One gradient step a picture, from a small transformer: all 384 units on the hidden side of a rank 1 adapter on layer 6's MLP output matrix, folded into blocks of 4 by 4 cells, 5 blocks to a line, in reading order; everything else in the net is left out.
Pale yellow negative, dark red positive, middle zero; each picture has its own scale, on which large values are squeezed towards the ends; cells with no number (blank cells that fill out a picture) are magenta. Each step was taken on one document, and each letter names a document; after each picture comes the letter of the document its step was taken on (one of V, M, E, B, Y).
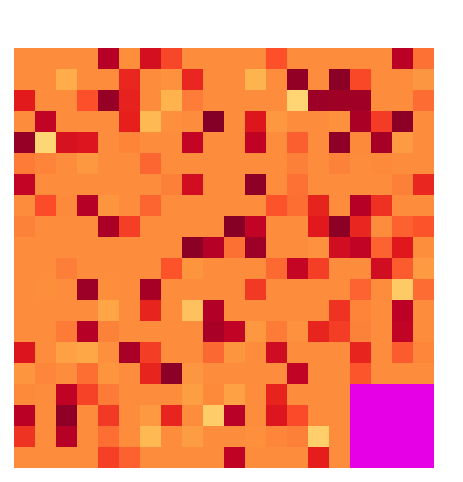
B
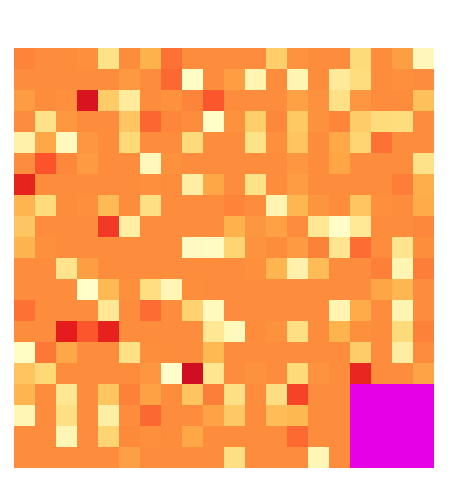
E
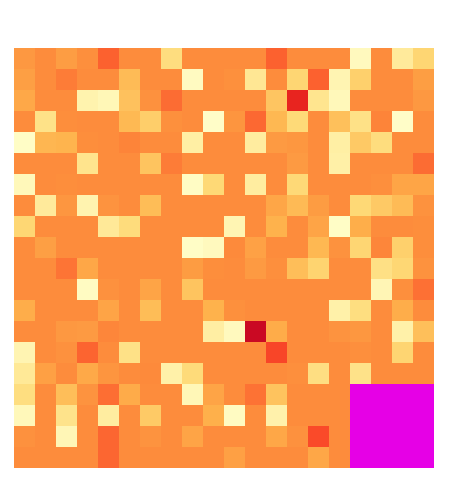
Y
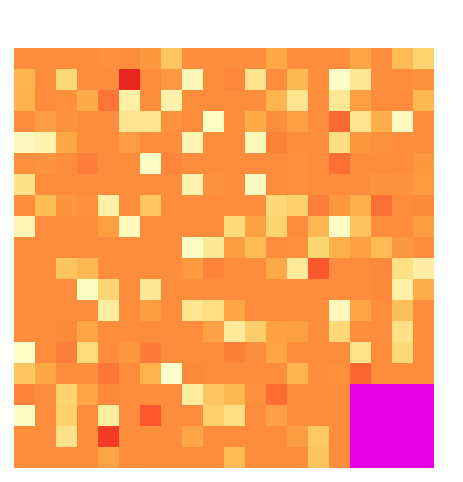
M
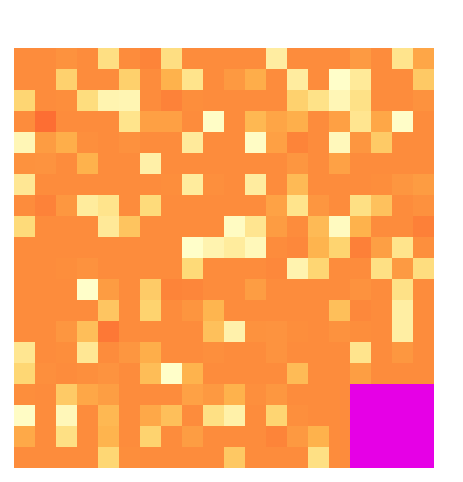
B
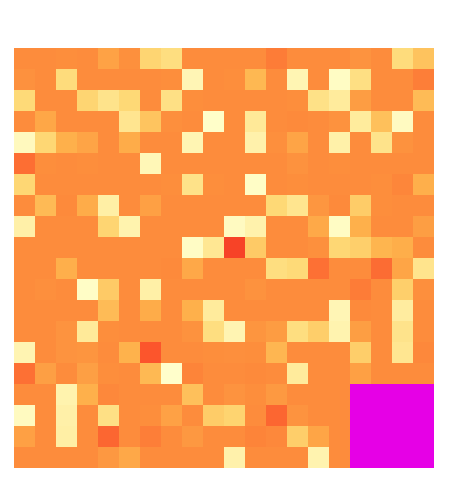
B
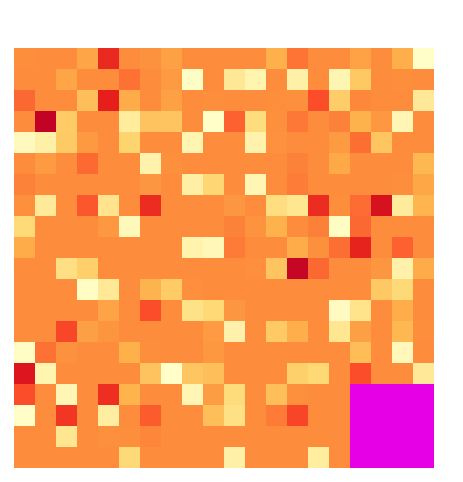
E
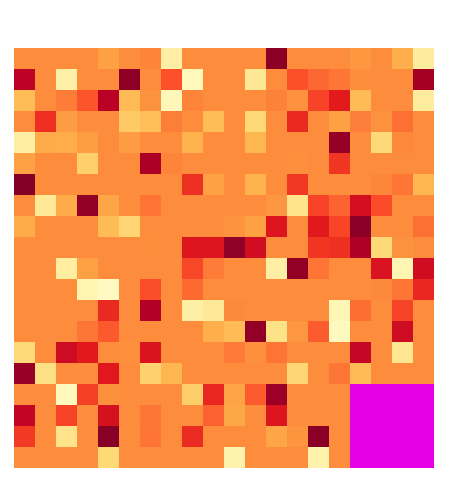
M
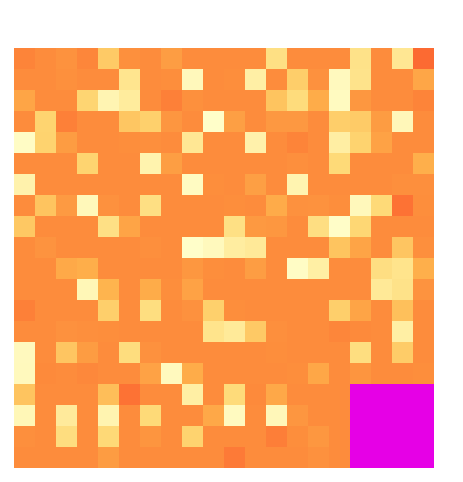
Y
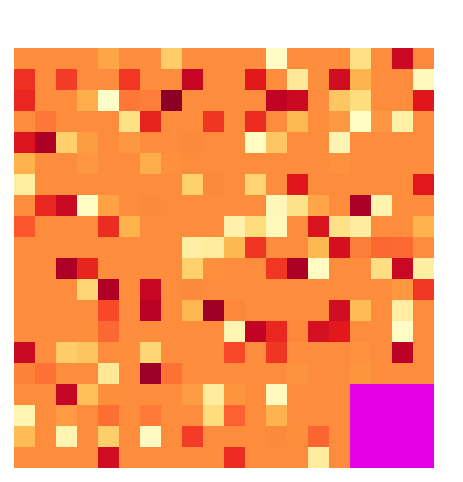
M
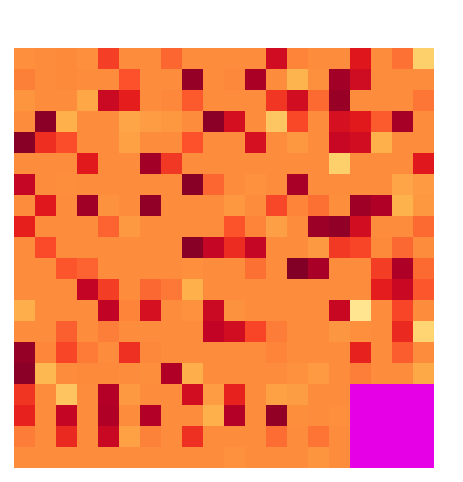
Y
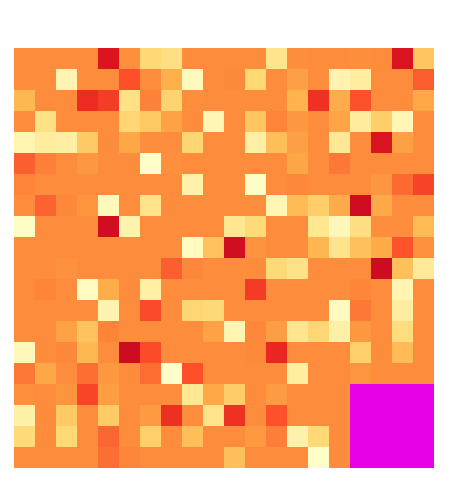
B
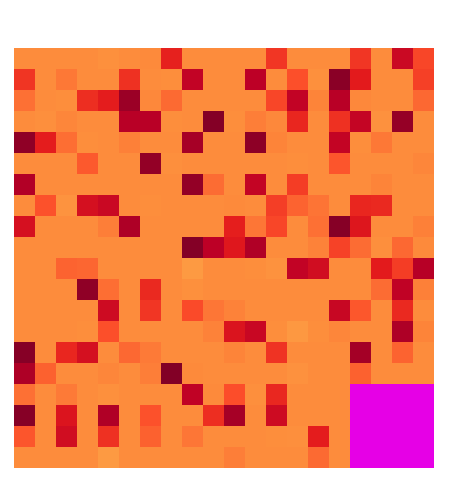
M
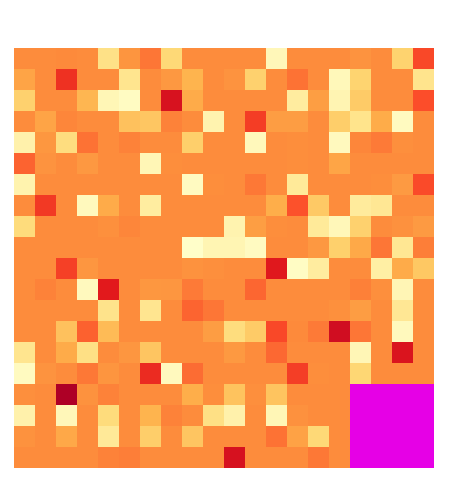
B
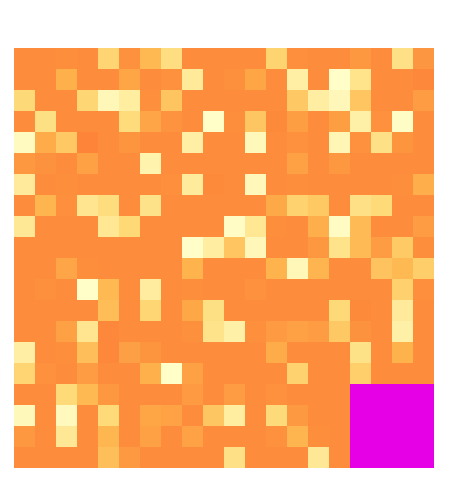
B
